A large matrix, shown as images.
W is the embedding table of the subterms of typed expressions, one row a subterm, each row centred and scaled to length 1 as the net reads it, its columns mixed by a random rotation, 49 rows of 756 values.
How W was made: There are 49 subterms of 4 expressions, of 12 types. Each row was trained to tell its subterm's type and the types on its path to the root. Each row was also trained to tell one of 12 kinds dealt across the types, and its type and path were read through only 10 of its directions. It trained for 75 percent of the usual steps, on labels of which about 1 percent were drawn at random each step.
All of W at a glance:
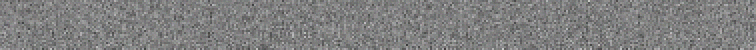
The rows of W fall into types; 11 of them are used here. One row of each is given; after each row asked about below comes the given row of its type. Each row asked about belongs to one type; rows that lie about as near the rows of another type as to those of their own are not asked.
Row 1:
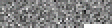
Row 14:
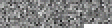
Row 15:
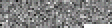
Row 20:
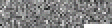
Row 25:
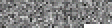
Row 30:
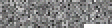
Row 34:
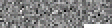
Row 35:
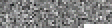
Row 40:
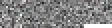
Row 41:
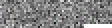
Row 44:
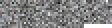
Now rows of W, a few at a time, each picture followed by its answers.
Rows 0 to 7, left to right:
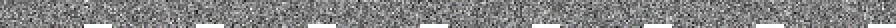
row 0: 41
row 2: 20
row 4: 40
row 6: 44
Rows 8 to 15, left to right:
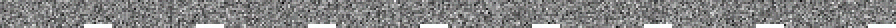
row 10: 1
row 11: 34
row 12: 20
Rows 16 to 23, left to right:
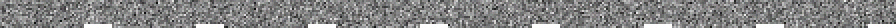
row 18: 40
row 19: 30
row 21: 35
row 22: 34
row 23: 41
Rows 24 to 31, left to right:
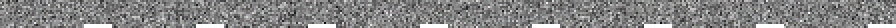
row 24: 41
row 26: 20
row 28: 1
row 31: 15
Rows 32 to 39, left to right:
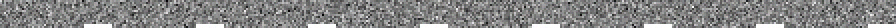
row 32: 25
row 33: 25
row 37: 25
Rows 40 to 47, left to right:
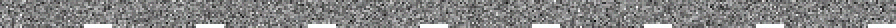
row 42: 44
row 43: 34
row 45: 40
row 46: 15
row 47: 30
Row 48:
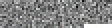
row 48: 25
